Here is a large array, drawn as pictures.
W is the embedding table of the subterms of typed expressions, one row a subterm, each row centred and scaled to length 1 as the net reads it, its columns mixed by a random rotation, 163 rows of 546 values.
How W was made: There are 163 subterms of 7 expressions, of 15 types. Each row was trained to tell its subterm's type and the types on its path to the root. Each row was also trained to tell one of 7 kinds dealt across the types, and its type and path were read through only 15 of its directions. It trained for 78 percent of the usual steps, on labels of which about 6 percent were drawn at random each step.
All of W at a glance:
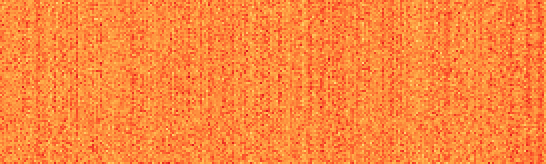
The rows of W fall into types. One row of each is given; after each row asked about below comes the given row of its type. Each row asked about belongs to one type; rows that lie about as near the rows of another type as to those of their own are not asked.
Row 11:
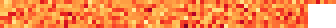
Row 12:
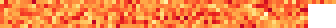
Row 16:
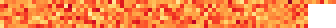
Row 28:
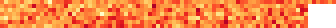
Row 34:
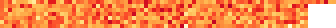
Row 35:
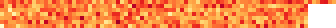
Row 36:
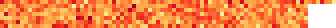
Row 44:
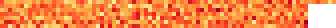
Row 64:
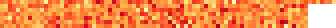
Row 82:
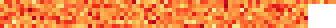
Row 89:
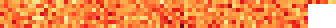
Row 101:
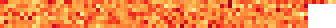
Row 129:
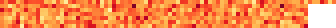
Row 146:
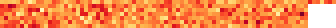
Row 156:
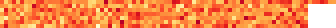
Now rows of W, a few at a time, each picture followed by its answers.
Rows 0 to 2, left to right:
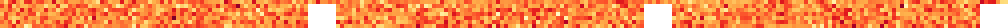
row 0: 156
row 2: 89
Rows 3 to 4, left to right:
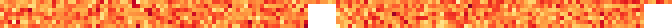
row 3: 89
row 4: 35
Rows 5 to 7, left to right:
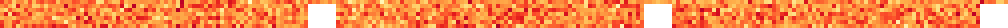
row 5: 16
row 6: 64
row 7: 89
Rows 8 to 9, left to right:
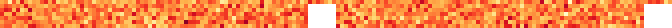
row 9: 44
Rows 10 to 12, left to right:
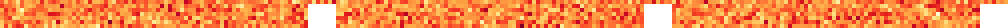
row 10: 34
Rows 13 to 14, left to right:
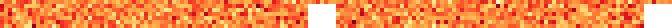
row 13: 44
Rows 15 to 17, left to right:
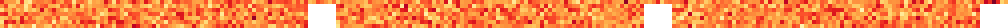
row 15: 101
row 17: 129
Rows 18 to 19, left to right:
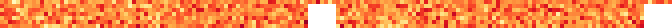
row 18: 44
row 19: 36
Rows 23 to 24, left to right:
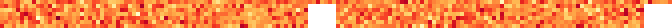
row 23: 28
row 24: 82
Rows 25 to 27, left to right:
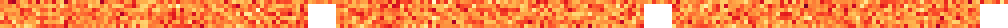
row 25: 156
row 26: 16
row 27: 89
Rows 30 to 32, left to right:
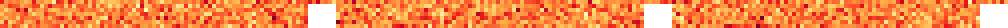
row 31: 36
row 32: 36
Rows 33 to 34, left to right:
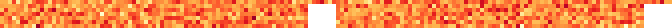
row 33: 11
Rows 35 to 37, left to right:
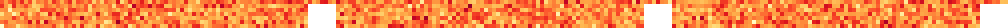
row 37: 28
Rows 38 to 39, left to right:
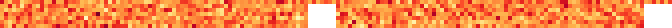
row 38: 28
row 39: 34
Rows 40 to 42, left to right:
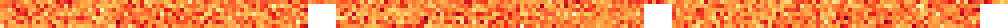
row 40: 35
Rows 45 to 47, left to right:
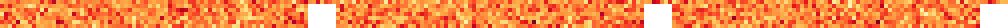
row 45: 34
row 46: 11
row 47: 129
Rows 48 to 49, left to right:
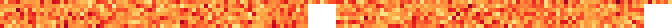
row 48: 28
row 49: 36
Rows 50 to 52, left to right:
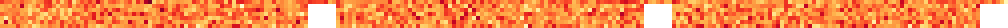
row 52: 89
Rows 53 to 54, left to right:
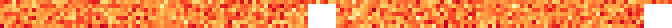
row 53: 82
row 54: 156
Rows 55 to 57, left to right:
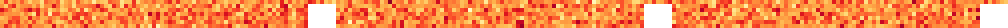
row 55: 89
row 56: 16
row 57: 82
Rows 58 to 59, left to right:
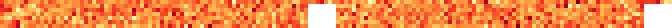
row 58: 12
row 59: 89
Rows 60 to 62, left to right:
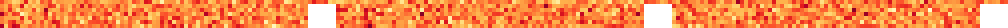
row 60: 44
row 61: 129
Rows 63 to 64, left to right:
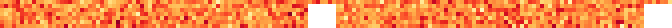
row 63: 28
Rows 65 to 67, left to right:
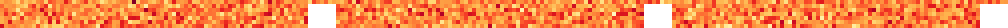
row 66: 156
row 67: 44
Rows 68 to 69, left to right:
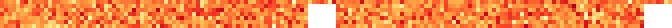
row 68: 12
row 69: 12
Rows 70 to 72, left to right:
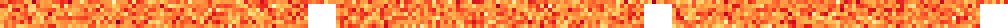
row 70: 35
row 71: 16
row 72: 34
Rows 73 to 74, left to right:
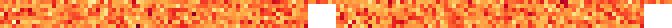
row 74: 34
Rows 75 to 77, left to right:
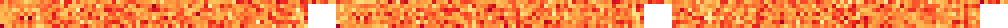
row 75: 28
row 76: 28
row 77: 16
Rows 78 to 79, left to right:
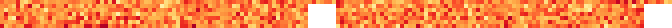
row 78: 28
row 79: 44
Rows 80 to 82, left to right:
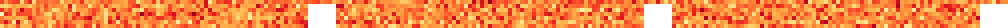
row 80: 36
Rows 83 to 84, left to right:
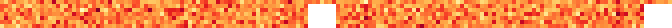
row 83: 16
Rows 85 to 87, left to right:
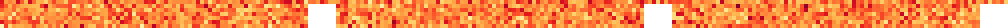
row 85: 36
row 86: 34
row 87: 36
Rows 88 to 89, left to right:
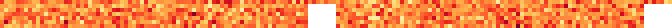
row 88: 101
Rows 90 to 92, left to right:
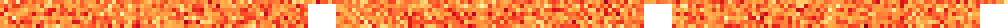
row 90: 11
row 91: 64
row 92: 101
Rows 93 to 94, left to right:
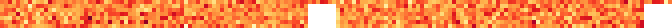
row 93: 36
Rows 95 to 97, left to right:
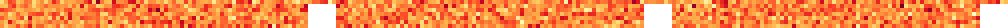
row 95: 129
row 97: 34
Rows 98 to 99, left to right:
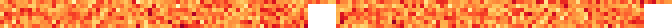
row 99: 101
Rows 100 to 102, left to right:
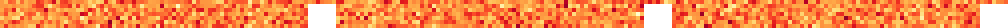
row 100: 156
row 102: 44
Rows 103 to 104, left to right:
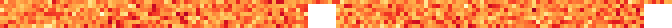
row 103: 28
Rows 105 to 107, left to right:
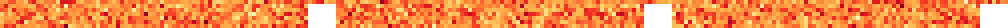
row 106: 101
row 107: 34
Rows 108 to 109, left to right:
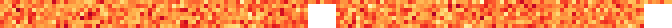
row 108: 28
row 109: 129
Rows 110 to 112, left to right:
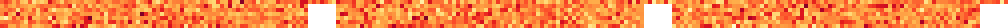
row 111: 36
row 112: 129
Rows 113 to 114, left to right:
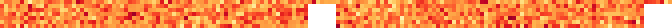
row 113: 82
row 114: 44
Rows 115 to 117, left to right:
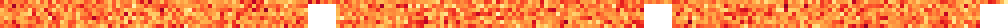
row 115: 146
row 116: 36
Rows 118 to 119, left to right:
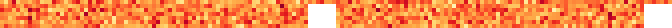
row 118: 129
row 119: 35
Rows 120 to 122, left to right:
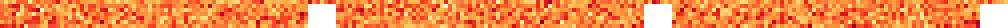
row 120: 146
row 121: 89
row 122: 89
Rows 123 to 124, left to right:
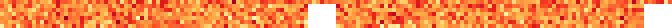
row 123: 35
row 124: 129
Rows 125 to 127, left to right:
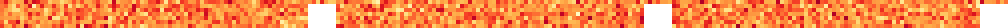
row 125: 12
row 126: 82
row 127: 44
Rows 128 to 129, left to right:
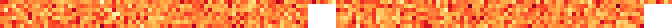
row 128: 44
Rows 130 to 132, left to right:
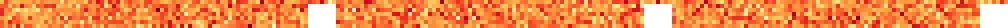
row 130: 12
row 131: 156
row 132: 64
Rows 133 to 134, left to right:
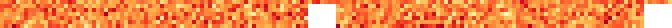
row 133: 156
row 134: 28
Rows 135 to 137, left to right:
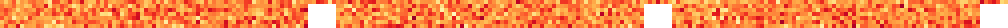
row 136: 156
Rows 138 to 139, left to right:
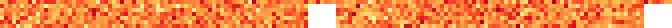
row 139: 16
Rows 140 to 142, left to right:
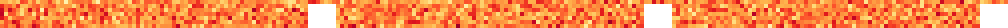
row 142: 156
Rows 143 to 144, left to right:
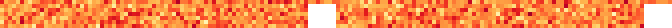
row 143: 101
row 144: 16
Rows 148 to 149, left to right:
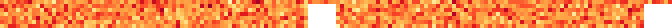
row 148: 146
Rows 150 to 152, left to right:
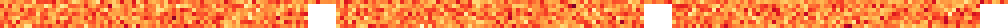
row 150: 156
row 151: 156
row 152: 146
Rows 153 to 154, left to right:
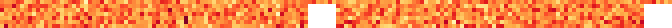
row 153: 36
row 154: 44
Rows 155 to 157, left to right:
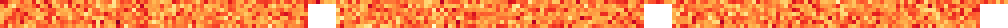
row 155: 101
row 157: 82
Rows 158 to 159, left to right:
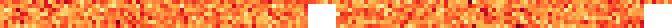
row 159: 89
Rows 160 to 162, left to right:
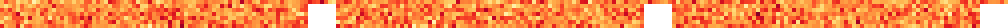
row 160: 89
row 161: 82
